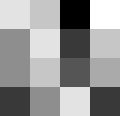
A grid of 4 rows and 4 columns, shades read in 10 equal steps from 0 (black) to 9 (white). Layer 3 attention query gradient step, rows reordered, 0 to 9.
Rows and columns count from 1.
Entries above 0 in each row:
3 4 4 4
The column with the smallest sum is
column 3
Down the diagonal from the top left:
8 8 3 2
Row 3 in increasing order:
3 5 6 7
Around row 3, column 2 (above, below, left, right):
8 5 5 3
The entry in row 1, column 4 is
9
